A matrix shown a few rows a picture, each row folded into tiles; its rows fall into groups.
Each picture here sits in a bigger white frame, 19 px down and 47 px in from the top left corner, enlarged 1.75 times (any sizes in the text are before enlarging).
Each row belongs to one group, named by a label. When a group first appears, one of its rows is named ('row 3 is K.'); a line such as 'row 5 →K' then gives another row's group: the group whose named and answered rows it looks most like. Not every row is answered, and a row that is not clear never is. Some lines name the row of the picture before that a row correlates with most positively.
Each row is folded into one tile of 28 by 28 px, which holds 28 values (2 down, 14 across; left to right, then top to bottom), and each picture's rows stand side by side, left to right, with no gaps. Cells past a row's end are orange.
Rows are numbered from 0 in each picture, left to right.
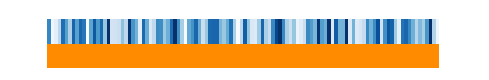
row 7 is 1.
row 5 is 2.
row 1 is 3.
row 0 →2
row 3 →1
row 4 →1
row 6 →3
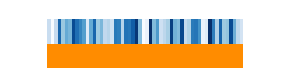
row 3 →1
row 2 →3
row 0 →2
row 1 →1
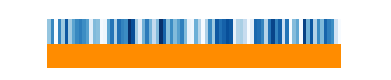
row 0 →1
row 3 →2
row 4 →2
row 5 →1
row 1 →2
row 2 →1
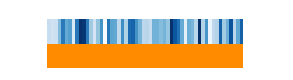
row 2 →2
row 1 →1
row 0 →1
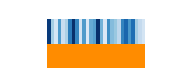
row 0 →2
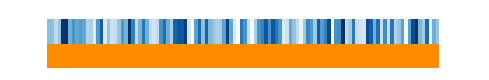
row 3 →3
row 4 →2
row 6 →2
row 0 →1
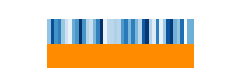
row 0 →3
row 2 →2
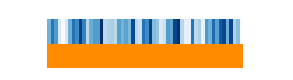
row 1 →3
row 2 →3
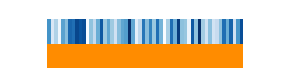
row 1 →3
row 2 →3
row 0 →2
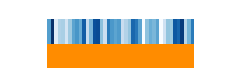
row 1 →1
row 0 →3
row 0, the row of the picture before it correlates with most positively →3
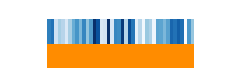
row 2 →2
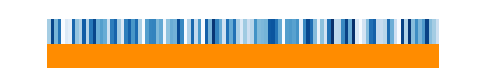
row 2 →3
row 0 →3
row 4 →2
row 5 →1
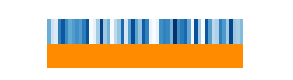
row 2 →1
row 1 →3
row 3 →2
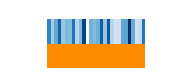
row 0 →2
